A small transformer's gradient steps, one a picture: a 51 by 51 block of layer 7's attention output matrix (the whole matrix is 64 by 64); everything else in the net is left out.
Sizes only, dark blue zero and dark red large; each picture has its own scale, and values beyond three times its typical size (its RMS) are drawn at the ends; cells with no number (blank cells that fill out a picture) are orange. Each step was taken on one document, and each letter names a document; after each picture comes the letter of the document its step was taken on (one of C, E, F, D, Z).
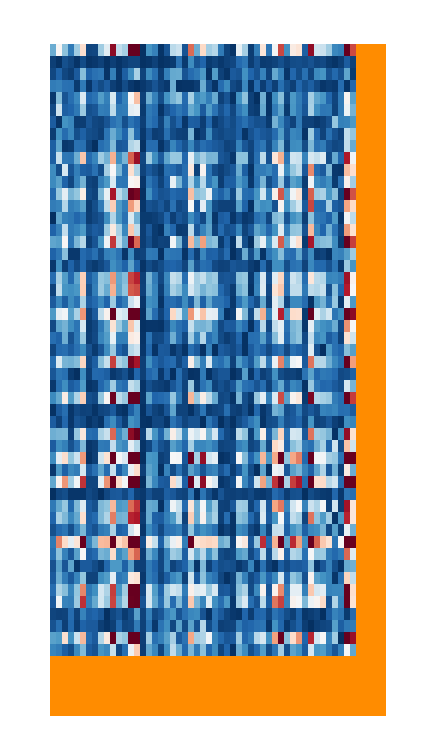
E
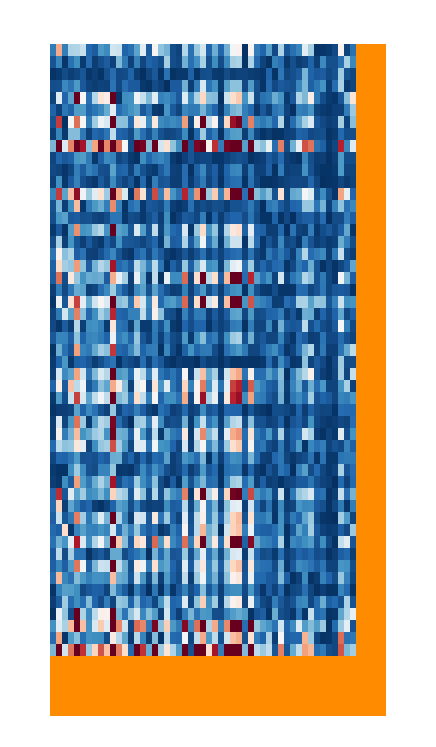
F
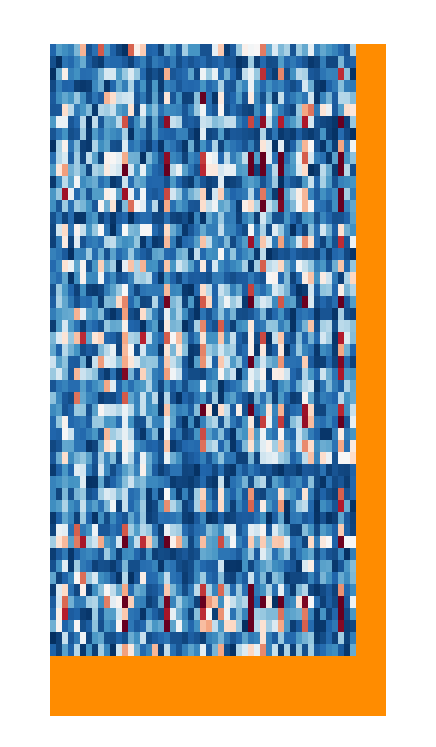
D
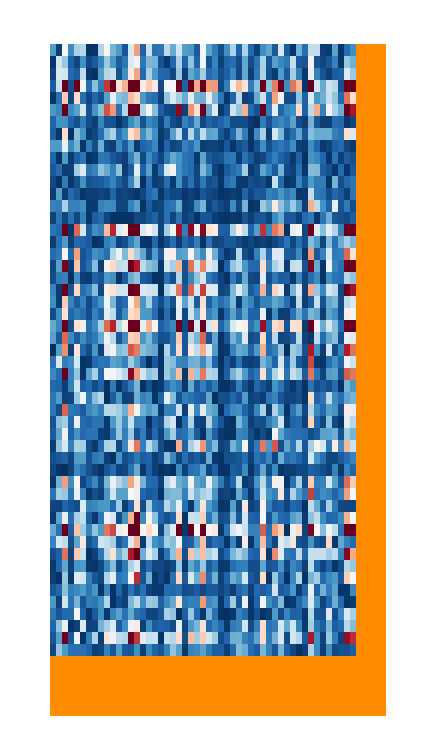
E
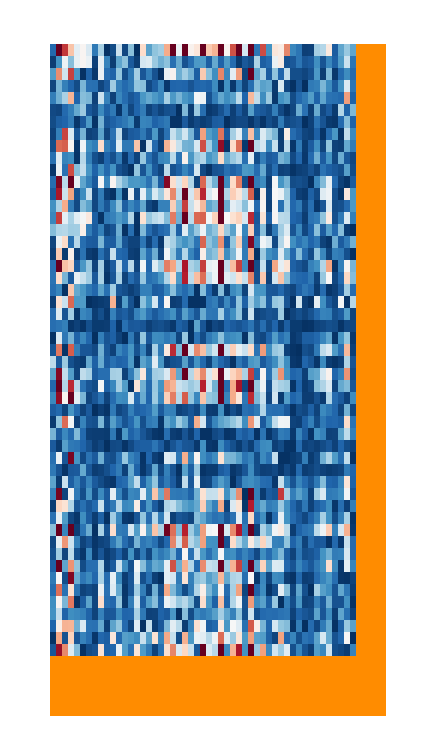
F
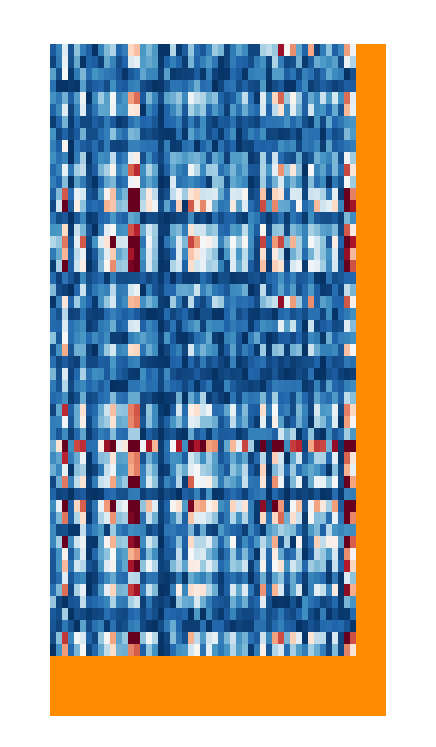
E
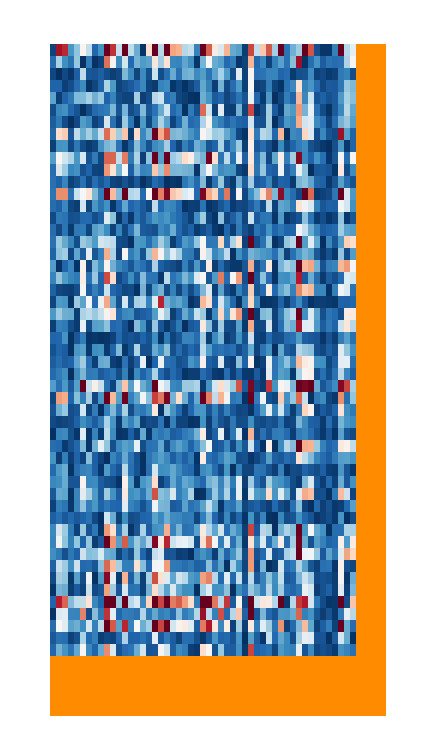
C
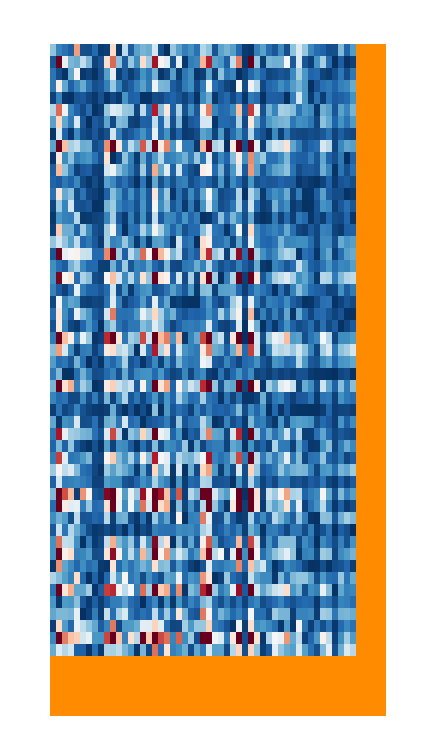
F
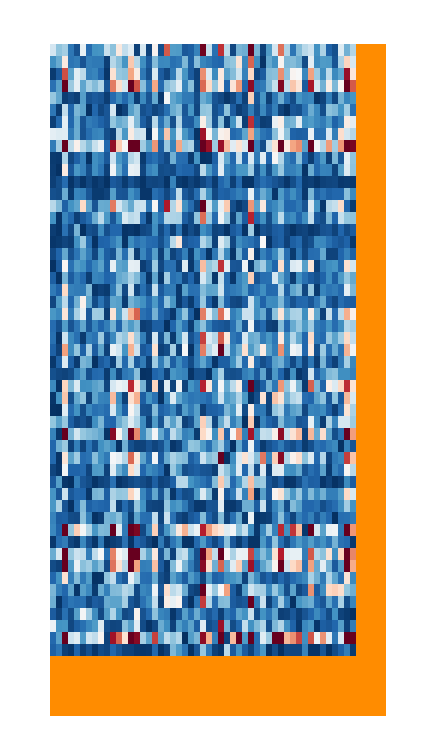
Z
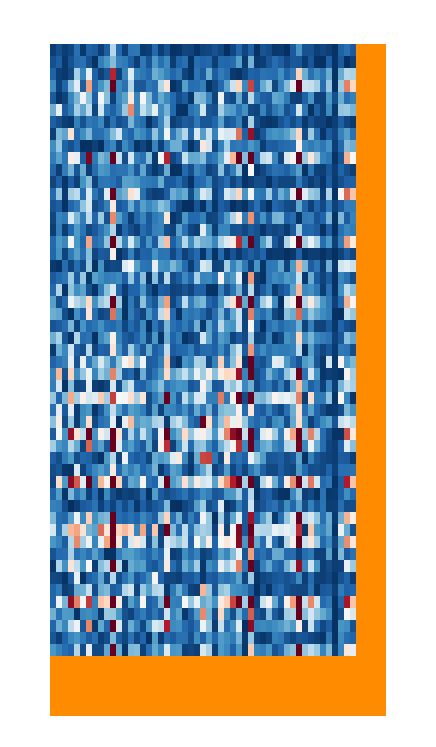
C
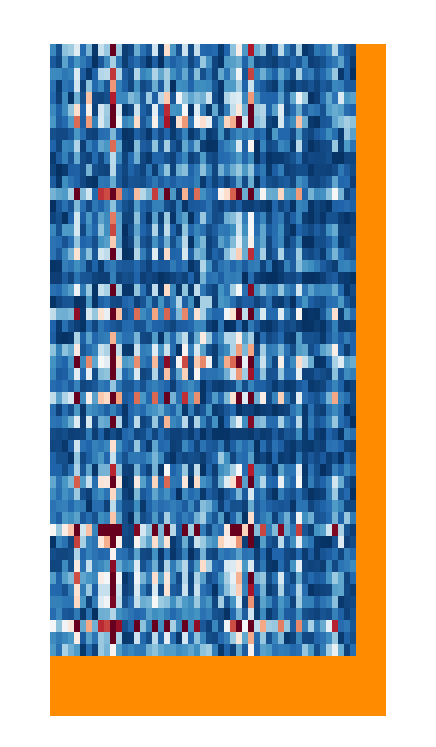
D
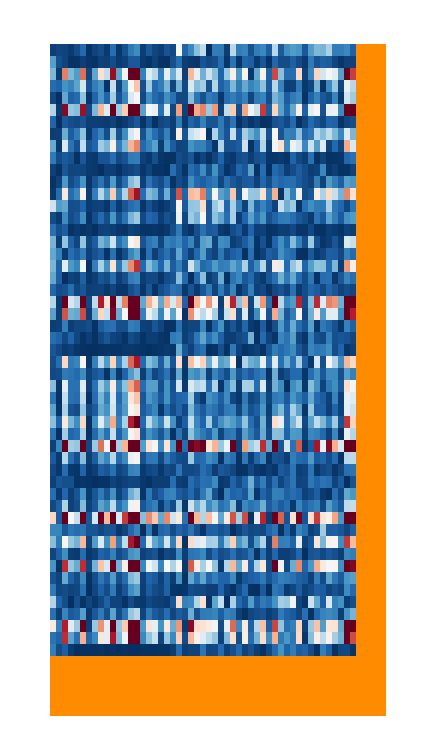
E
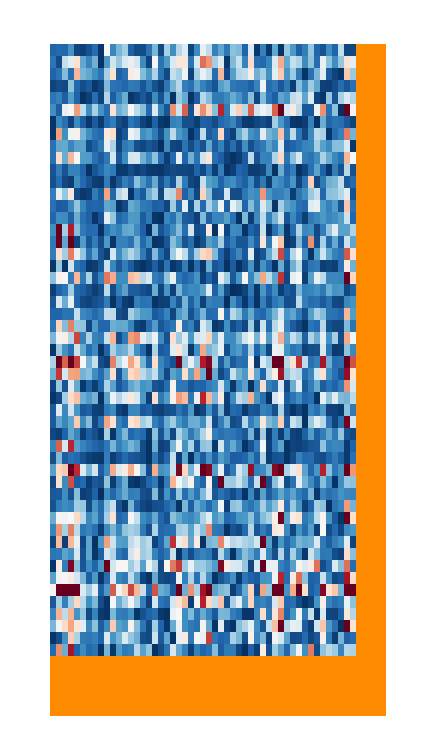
Z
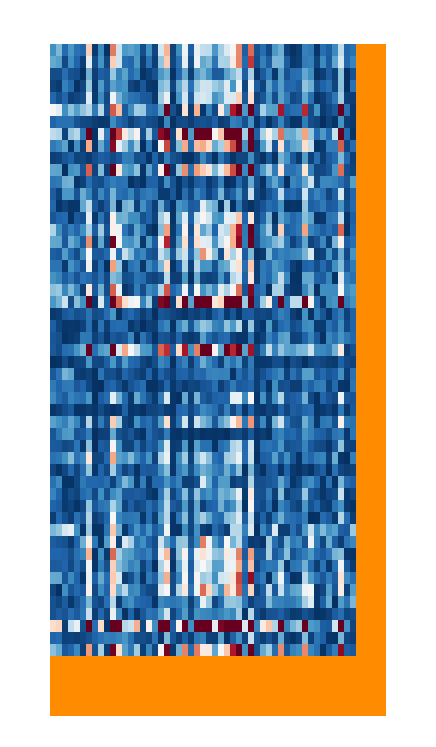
D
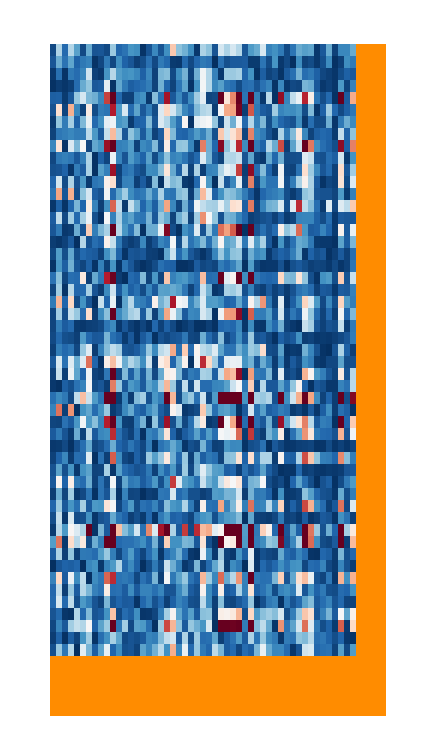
D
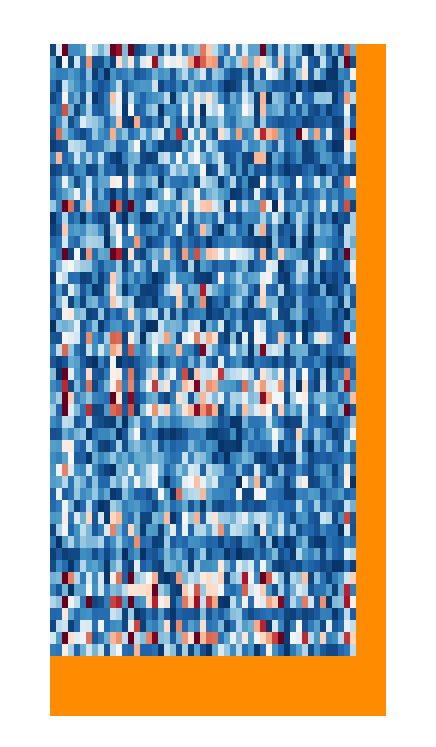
Z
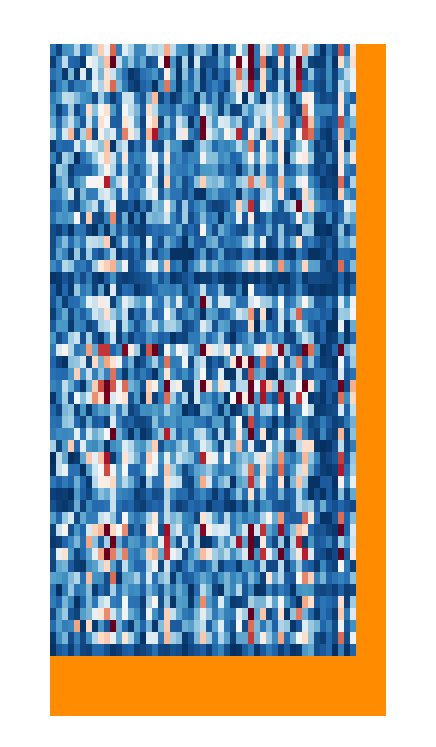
D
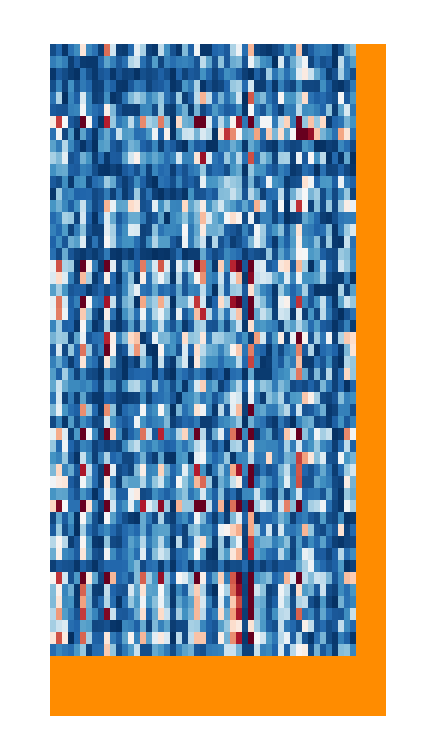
F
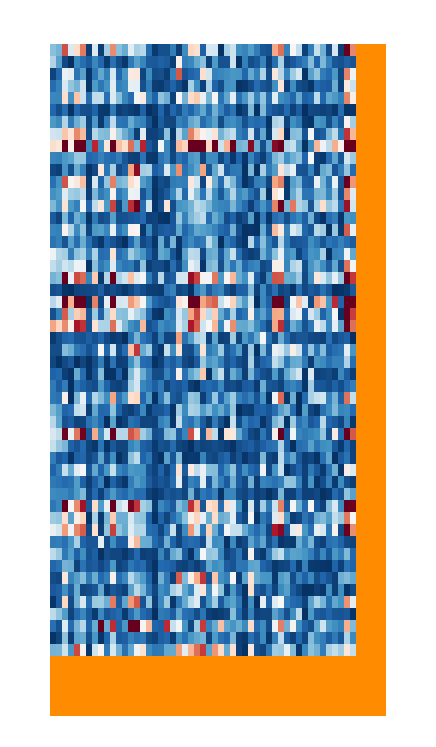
E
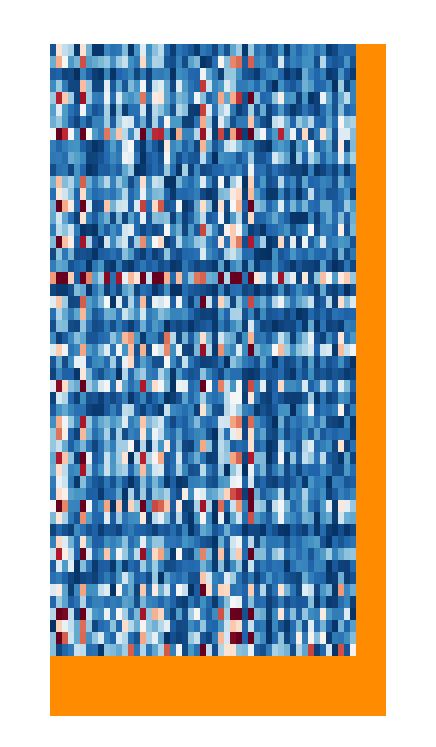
F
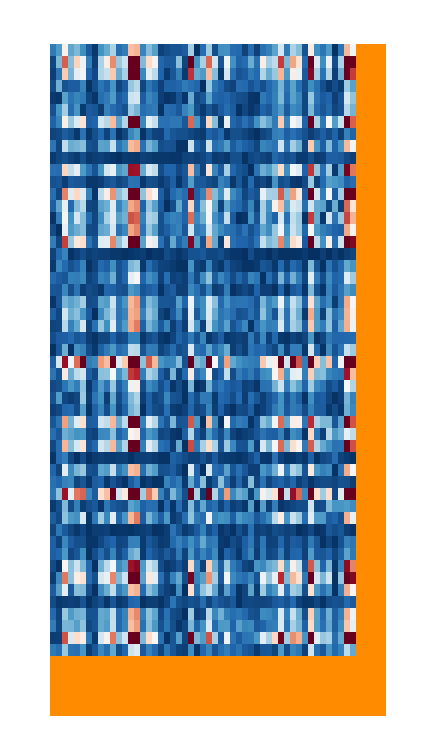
E
